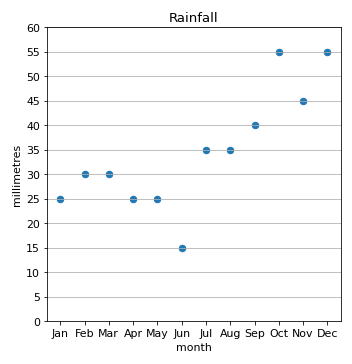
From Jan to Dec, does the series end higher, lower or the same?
higher
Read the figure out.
Title: Rainfall
x-axis: month, ticks Jan Feb Mar Apr May Jun Jul Aug Sep Oct Nov Dec
y-axis: millimetres, ticks 0 5 10 15 20 25 30 35 40 45 50 55 60
Values:
25 30 30 25 25 15 35 35 40 55 45 55
